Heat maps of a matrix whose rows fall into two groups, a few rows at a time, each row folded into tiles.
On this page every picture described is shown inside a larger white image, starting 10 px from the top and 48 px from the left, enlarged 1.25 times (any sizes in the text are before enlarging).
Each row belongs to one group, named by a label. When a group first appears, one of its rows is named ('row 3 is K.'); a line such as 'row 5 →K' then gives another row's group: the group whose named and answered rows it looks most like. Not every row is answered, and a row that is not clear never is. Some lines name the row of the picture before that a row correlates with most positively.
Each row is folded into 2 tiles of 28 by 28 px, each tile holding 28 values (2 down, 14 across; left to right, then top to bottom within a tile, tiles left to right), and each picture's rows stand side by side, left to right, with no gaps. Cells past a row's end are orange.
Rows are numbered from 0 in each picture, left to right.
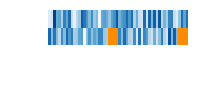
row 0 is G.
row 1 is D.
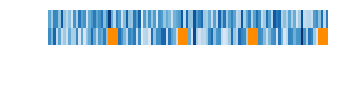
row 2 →D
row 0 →D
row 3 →G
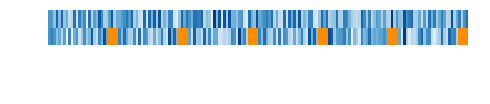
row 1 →D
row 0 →D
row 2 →D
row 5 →D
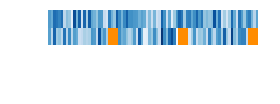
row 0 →D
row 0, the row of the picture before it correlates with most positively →2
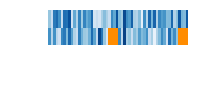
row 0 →G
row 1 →D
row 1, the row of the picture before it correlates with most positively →0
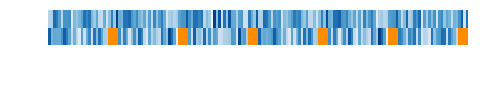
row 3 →G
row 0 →G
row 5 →G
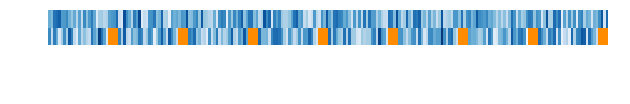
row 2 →D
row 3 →G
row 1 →G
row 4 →D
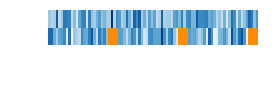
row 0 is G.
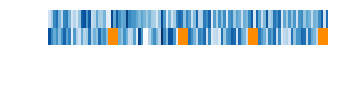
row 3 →G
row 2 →G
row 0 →G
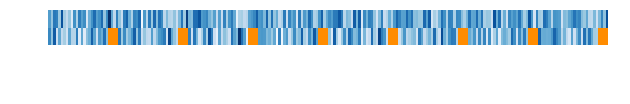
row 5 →D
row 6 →D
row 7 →G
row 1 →G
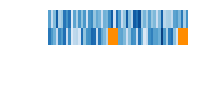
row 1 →G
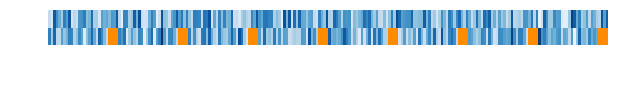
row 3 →D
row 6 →G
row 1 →G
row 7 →G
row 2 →G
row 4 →G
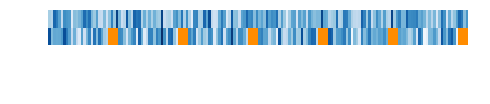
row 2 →G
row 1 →G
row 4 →G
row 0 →G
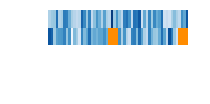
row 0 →G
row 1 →G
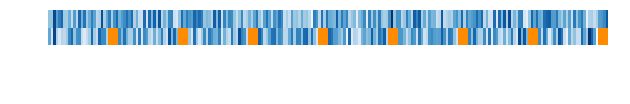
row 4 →D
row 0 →D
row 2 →D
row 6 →D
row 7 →D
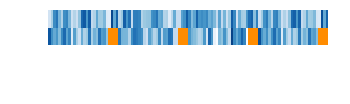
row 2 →D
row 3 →G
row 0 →G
